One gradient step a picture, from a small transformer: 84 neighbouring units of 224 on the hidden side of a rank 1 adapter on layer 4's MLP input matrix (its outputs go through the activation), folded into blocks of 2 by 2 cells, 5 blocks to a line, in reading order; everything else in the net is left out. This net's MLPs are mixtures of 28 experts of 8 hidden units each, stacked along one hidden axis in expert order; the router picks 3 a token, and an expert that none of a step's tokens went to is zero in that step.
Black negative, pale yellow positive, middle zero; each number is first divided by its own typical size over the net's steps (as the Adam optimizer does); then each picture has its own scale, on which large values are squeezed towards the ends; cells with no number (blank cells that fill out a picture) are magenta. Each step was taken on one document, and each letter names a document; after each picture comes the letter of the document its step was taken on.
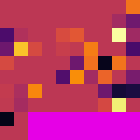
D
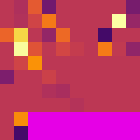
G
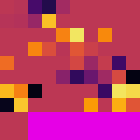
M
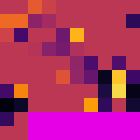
M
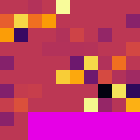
M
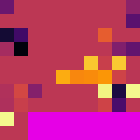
D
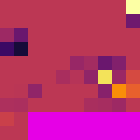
D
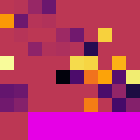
M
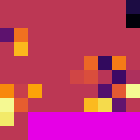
D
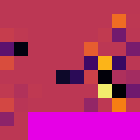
D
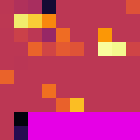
G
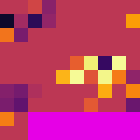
M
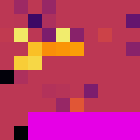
G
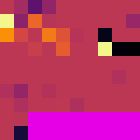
G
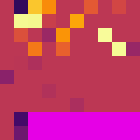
G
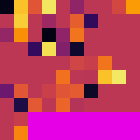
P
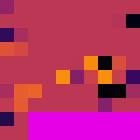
D
